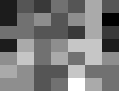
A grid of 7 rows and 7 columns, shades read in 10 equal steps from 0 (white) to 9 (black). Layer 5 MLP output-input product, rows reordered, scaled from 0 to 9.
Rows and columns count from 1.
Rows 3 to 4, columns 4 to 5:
6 7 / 4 2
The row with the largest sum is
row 1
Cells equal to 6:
9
